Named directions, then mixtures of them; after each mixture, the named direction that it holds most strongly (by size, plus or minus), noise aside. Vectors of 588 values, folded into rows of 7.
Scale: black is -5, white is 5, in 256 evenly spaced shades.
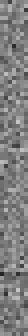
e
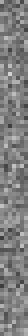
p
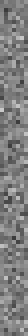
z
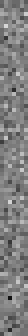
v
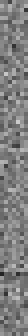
e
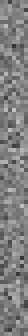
e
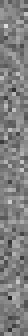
v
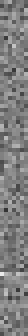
e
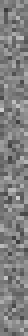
z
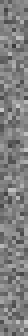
z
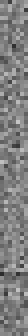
e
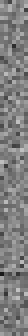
e
